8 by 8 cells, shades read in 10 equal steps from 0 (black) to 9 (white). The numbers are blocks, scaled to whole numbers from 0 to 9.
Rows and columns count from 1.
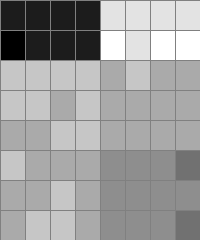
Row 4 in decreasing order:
7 7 7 6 6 6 6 6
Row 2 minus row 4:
-7 -6 -5 -6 3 2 3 3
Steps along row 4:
same down up down same same same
